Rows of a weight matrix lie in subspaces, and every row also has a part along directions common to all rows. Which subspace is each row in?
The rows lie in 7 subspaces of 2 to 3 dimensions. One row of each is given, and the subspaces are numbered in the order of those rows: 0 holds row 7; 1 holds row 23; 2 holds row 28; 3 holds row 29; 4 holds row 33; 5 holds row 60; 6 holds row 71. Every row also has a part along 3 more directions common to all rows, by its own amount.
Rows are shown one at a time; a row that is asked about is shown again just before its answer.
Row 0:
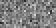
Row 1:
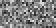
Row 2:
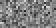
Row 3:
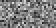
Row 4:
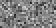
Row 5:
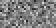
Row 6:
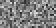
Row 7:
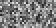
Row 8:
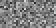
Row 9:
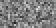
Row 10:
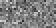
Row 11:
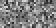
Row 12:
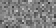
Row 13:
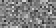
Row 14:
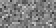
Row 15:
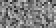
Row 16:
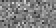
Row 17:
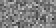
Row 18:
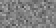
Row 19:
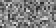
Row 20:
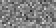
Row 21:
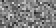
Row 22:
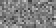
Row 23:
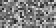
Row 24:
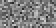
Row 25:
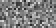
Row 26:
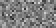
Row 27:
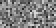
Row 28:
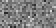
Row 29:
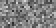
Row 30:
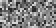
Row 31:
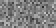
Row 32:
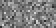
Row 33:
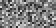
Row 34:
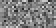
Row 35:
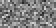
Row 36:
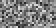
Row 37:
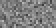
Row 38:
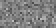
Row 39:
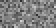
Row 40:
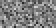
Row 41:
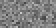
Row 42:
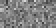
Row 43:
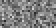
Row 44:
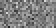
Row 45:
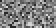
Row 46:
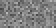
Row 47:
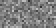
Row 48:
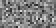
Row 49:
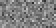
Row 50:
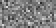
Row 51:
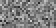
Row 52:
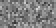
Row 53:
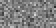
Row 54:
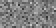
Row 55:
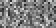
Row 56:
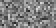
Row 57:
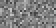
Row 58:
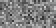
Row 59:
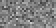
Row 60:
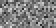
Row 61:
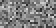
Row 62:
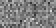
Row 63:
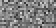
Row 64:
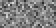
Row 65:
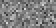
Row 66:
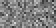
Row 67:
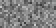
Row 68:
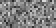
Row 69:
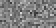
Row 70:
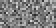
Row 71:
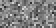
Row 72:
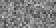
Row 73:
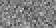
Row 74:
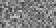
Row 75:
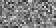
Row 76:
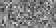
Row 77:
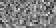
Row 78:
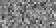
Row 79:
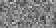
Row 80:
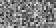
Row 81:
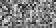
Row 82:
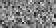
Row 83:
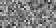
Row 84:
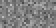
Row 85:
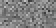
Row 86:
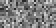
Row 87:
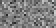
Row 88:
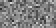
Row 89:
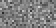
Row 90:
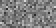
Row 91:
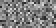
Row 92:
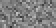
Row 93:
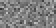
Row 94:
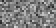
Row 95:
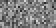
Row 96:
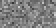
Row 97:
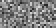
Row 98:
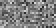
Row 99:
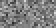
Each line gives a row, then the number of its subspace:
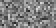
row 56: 0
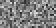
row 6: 5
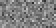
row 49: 5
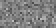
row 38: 4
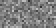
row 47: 1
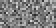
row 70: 2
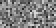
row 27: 5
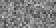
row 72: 6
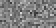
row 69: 5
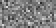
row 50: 0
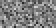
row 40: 0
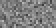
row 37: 0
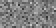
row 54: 3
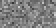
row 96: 3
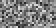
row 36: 4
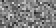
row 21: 0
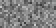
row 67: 6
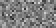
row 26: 5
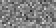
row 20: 6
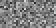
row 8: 5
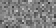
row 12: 1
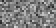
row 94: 2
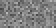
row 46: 2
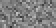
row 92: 0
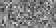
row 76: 0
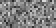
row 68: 5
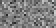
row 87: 3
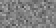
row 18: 3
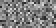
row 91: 4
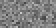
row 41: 4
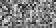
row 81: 6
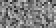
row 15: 1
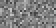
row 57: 5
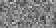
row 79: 4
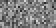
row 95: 6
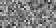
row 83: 3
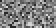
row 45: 2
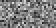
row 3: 0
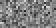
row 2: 2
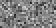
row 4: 6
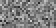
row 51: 5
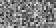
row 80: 2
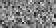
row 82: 1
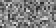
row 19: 0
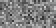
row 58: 4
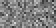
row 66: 3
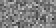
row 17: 4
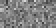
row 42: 3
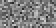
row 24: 4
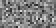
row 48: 4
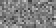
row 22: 1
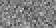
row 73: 6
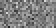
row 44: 2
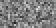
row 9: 0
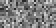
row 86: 3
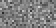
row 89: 4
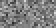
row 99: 3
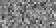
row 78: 6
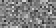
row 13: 1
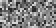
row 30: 1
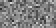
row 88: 4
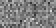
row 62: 2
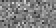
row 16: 0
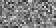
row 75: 1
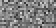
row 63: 1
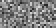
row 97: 4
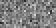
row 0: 2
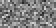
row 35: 6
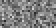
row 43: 6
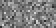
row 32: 6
